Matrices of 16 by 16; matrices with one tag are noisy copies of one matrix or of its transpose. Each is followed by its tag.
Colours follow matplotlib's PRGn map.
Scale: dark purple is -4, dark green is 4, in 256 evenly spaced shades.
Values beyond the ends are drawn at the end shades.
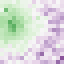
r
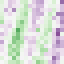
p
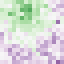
r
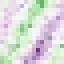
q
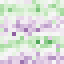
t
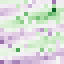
p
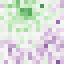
r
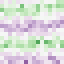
t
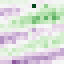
p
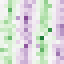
t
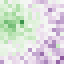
r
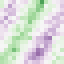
q
